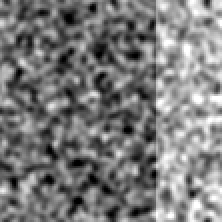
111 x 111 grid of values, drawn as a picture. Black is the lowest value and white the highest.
There are no regular stripes. The field is mottled with small blotches. The right part is higher, past a seam about 70% of the way across. Overall the values sit about 50% of the way up the scale.
